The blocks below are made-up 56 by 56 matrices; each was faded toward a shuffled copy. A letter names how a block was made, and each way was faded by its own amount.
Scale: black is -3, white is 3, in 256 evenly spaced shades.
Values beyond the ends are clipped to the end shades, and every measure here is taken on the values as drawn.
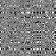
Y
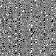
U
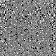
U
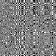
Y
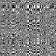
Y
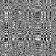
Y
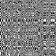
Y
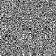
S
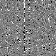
U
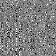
U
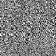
S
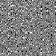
U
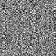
S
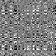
Y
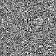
S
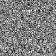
S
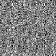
S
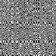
Y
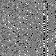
U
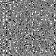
U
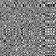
Y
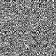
S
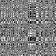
Y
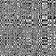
Y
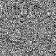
S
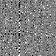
U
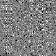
U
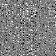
U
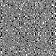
U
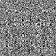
S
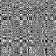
Y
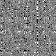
U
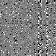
U
